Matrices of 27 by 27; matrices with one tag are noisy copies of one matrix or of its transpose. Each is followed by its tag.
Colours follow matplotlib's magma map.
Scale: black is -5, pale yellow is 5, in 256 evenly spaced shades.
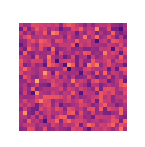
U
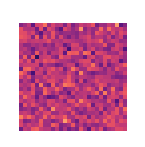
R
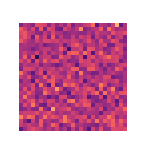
R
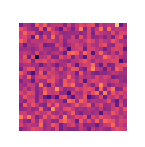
R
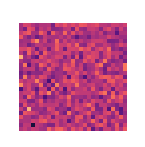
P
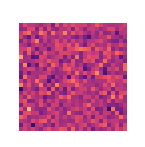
P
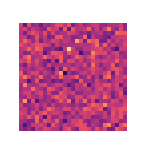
U
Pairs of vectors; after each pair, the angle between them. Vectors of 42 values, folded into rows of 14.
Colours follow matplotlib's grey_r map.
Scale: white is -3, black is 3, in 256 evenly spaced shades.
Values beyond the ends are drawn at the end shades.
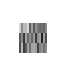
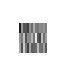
nearly opposite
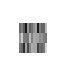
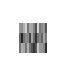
nearly opposite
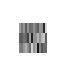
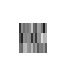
partly aligned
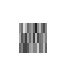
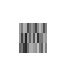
nearly parallel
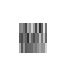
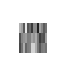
partly opposed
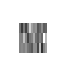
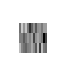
nearly opposite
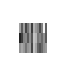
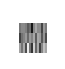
partly aligned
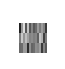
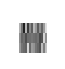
nearly opposite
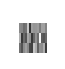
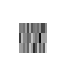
nearly opposite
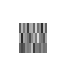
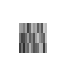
partly aligned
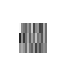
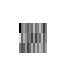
nearly opposite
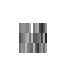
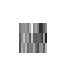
nearly parallel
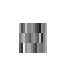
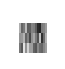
nearly parallel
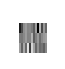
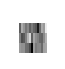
orthogonal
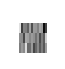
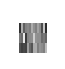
partly opposed
